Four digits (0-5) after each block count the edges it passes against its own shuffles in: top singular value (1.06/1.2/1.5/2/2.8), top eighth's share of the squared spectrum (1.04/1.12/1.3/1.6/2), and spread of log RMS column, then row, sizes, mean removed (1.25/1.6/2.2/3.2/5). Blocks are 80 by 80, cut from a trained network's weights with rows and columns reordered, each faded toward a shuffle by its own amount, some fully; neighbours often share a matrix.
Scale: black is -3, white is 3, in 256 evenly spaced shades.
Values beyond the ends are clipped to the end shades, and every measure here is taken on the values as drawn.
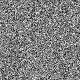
0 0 0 0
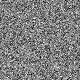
0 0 0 0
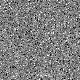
0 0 0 0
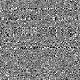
3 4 2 3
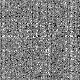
3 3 1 2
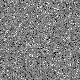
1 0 0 0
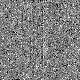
2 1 0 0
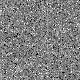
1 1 0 0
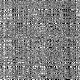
4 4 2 4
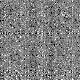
3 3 0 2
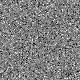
1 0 0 0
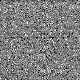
2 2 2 0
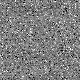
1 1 1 0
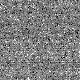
2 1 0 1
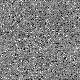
1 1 0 0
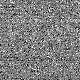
2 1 1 0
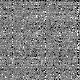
3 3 3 0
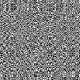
4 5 3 2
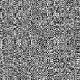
4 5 3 2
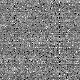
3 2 2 0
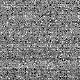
3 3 2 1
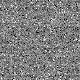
1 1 1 0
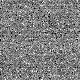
2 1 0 0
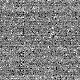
3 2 2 0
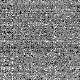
3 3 2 0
